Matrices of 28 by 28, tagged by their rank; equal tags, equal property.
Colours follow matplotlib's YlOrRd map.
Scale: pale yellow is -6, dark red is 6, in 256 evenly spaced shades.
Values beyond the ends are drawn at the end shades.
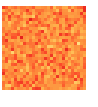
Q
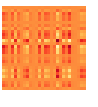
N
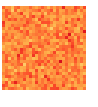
Q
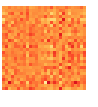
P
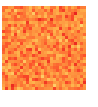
Q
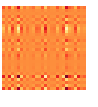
N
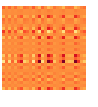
N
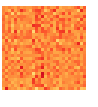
P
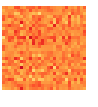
P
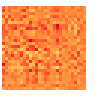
P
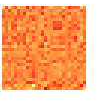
P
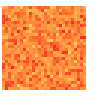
Q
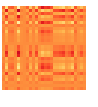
N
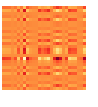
N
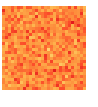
Q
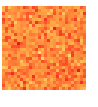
Q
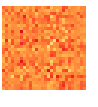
P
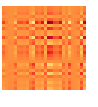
N
